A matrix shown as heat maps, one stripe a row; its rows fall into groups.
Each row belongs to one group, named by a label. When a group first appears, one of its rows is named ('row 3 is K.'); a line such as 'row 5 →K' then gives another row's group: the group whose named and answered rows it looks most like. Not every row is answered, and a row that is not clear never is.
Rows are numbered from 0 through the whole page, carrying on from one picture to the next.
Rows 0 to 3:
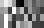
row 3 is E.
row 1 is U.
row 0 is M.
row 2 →M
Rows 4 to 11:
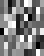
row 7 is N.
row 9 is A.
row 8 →M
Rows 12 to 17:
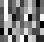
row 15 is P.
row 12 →E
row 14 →M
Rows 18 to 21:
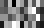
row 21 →P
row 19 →P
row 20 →U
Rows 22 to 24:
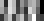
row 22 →N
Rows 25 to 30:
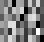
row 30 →N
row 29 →U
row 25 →A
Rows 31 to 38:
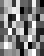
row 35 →A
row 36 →E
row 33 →E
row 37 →M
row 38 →P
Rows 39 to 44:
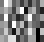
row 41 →E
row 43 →E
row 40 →A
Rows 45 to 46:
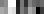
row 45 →N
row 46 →N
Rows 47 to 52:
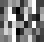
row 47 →P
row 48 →M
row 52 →N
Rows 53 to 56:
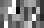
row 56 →E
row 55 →P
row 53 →N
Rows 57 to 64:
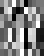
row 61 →A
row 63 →U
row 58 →M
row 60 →U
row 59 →A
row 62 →A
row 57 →U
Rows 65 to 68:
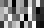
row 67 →A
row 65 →A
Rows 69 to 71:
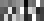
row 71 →U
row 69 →U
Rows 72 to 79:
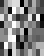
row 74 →N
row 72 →P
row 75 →P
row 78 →M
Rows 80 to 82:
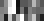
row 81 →N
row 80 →N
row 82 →A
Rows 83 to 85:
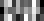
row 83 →P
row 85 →M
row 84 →P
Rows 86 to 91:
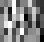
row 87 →U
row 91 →P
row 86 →N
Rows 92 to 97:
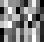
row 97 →P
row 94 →E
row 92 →P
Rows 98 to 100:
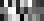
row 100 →P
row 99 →N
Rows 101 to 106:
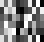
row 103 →E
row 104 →M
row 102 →M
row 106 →N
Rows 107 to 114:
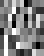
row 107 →U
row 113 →E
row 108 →N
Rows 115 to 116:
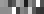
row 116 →N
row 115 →U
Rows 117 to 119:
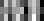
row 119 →P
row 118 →U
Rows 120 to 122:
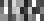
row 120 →U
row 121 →E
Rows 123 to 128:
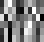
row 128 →E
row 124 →M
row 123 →M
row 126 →E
